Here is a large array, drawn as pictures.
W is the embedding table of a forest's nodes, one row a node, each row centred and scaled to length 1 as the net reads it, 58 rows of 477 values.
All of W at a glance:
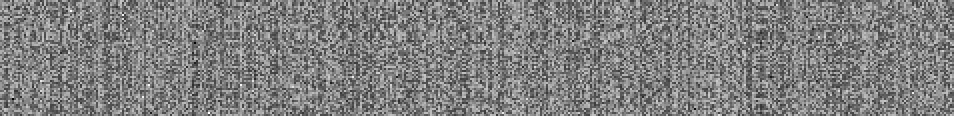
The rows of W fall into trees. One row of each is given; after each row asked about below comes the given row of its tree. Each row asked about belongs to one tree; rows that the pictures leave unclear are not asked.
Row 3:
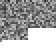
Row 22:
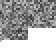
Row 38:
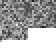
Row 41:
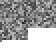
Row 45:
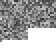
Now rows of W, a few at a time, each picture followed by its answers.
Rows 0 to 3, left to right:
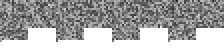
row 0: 22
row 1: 41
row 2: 41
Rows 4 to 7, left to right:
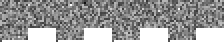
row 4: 3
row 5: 41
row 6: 41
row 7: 3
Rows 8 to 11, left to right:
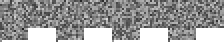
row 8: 41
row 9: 3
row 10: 45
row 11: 3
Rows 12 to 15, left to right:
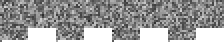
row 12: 22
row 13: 22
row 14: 22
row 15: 45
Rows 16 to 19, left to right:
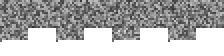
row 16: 3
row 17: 3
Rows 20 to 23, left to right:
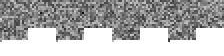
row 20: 45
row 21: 38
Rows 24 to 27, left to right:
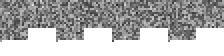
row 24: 45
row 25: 41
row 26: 41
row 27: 22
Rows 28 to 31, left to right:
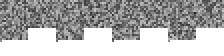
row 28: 3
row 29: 41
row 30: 3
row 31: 22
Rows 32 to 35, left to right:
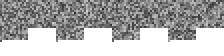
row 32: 3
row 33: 45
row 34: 3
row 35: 22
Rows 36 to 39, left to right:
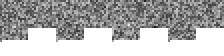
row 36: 3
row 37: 22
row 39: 22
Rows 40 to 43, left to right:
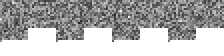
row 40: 45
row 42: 22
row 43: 22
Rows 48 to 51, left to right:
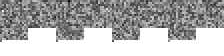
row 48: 3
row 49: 22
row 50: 41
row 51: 22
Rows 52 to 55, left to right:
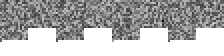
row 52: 3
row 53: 3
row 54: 45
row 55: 41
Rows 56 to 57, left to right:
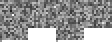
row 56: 38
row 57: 45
